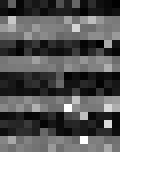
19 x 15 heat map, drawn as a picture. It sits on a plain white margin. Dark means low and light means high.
On average the colour sits 30% of the way up the scale. The bottom right is the roughest part. Horizontal stripes repeat 4 times down the table.
